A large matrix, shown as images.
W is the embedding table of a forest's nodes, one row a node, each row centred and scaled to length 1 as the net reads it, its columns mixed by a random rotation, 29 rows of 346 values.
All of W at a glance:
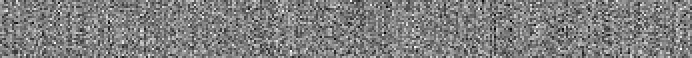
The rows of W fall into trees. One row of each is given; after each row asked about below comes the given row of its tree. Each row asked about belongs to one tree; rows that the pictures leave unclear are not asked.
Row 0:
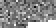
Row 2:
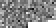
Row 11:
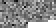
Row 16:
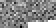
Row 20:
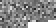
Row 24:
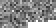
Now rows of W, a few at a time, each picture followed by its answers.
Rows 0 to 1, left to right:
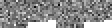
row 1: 16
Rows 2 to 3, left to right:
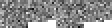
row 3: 0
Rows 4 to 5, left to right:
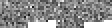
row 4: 24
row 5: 2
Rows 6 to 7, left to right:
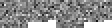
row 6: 16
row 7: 20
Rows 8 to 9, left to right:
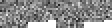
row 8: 11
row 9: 16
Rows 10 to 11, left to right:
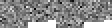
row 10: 20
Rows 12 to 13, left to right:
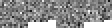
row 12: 16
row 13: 24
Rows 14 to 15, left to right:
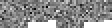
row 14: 20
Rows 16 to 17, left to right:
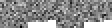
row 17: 20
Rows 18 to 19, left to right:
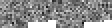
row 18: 24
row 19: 11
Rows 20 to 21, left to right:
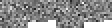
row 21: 20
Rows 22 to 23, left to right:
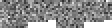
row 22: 0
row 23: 16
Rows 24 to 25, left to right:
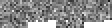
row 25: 11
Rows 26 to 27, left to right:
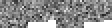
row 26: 11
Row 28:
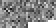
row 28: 2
